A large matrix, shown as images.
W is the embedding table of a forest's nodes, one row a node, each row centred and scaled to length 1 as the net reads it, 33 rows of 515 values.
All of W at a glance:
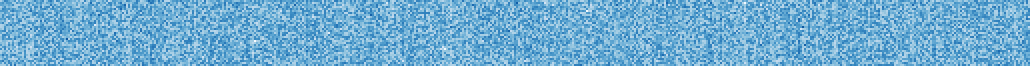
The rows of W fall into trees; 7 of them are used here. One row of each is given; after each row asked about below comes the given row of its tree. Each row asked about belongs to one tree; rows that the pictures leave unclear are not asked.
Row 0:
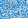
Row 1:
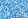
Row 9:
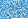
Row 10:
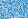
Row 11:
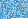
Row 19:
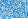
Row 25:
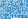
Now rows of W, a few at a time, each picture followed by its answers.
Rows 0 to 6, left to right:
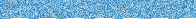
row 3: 10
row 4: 19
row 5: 11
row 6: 0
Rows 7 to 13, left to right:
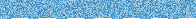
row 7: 11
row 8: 1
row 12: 25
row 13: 0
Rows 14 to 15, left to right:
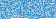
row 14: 10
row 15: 11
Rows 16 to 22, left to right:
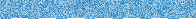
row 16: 25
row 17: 0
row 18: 9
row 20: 10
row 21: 10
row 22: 9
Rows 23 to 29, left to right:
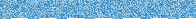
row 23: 0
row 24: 9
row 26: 10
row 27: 19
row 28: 25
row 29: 0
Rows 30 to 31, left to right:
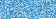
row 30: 1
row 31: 9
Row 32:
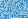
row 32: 25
